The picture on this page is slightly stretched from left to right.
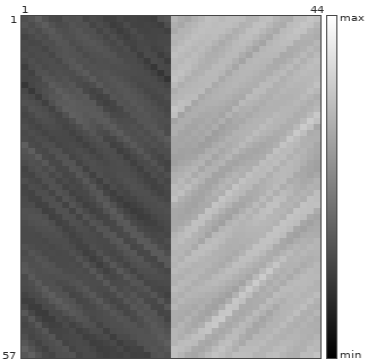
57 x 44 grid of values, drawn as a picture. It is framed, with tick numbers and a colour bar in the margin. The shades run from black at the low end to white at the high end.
The table splits into one row of 2 panels. Panel 1,1: low, slanting down to the right, faint in contrast. Panel 1,2: high, slanting up to the right, faint in contrast.
